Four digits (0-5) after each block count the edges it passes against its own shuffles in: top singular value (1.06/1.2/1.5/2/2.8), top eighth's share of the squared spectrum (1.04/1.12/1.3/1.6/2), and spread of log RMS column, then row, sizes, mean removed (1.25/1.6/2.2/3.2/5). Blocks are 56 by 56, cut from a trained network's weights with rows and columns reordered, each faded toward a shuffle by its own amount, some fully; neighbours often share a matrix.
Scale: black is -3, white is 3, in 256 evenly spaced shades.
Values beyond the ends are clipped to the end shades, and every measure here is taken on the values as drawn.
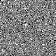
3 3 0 1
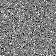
0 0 0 0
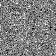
1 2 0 0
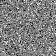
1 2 0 0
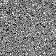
2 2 1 0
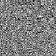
3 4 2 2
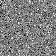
0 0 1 0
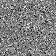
0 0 0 0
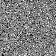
0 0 0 0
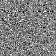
2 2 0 1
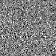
3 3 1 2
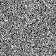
0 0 0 0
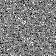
0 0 0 0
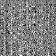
3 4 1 3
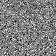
0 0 0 0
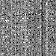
3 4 2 3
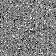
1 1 0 0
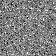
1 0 0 0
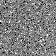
0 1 0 0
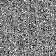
1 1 0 0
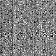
2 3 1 2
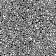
1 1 0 0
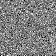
1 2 0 0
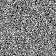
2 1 0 0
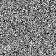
2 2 0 1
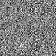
3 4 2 1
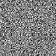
3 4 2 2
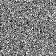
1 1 0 0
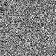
2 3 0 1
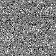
1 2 1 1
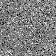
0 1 0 0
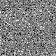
0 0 0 0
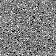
1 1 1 0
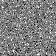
0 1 0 0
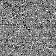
1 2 1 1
